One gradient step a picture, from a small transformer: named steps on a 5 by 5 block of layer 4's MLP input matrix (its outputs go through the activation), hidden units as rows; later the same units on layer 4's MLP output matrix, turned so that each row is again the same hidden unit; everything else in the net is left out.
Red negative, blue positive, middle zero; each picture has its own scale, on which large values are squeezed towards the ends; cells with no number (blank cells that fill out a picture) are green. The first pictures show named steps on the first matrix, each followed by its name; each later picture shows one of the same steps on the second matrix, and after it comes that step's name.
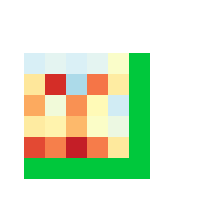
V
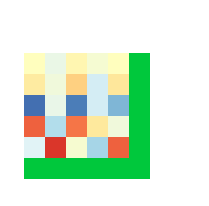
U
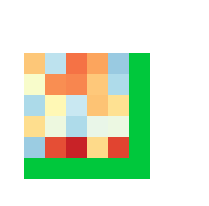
V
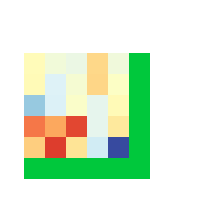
U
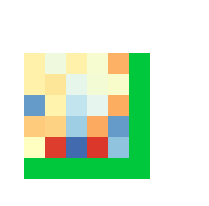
U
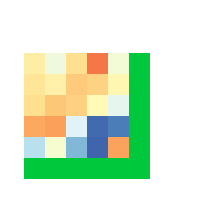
U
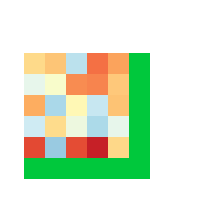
V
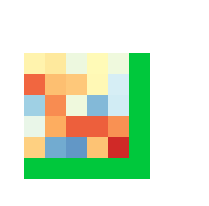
U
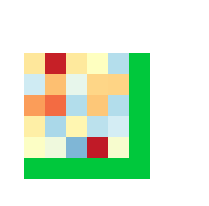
V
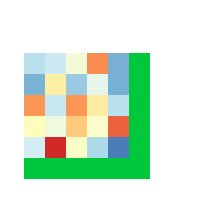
V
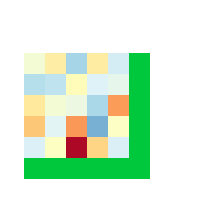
U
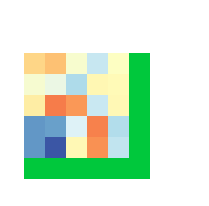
U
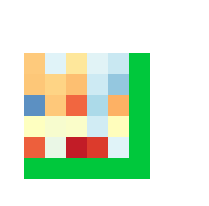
V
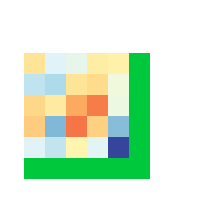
U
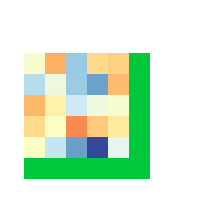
V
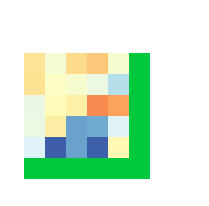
U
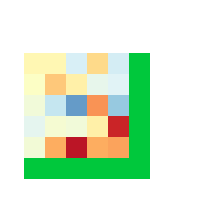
U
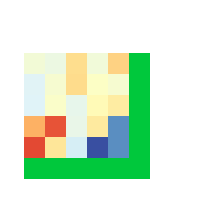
U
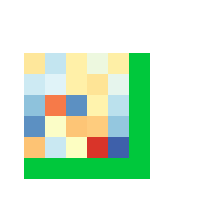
U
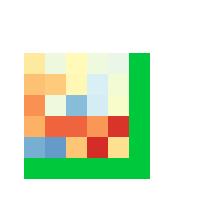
U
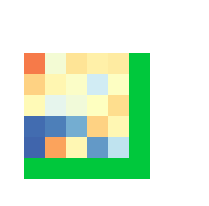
U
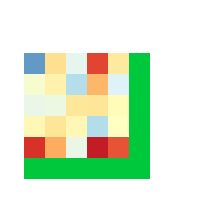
V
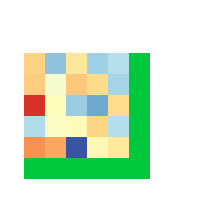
V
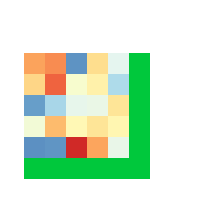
V
